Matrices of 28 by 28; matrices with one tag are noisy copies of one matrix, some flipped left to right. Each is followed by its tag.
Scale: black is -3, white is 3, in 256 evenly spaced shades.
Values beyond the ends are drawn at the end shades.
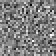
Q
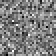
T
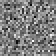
Q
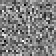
Q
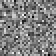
T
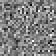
Q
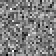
T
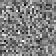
Q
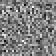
Q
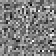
Q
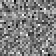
T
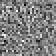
Q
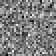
T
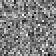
T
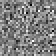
Q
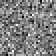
T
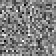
Q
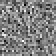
Q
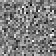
Q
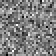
T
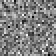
T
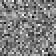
T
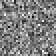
T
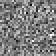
Q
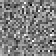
Q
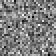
T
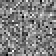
T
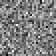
T
